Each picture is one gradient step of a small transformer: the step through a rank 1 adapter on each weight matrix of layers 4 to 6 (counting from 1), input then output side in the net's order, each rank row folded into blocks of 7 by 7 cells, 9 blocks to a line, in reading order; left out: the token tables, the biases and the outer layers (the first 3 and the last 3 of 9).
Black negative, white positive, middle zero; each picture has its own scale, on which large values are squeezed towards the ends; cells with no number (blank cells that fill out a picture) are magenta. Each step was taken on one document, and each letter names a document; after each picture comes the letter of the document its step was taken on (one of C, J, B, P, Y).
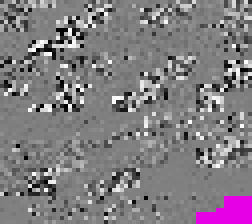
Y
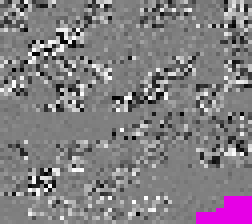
Y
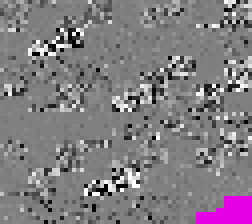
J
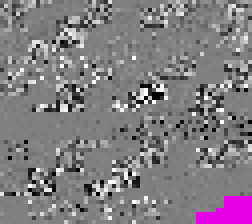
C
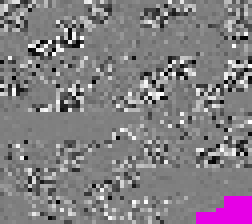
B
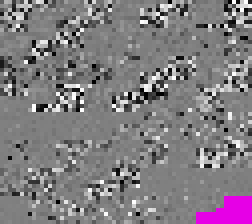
B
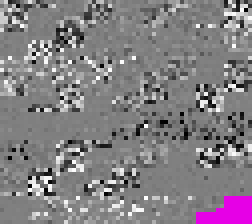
Y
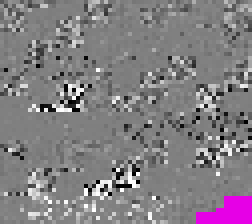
J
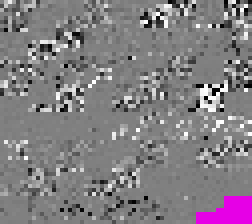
C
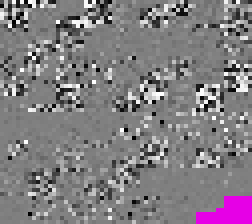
B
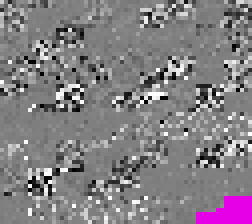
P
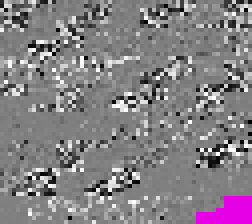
Y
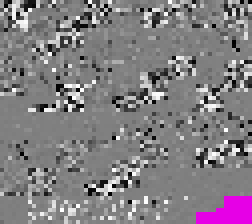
C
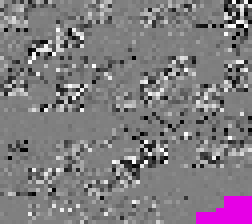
C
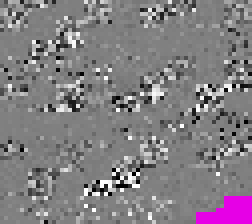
J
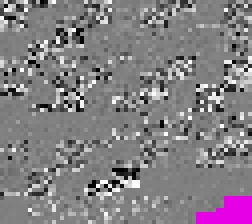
P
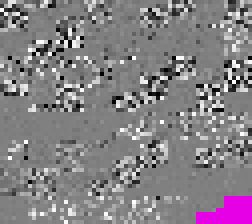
B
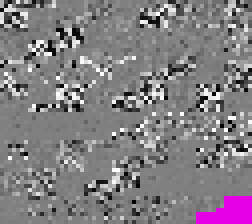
Y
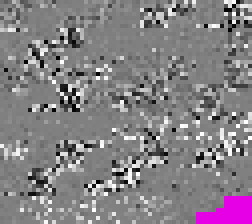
J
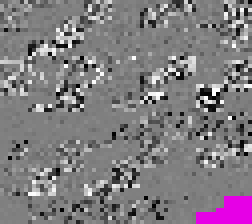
C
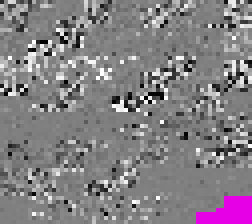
Y
